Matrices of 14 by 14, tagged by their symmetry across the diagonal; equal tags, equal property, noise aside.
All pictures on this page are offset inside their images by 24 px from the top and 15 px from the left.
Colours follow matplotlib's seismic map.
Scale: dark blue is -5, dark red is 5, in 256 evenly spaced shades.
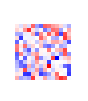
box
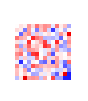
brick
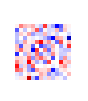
box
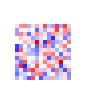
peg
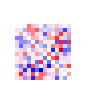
box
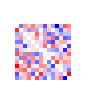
box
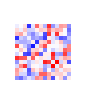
brick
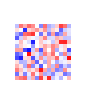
peg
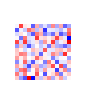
box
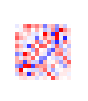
brick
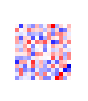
box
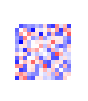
brick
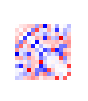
brick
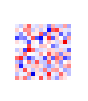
box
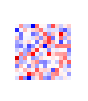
peg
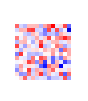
peg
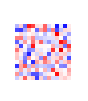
peg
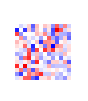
peg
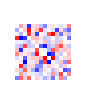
box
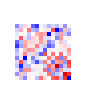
brick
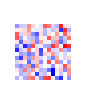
peg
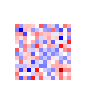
brick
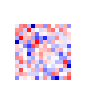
brick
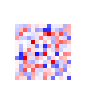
brick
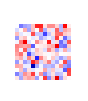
peg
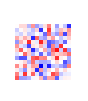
box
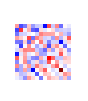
brick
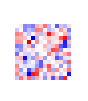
box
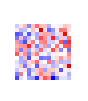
peg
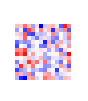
peg
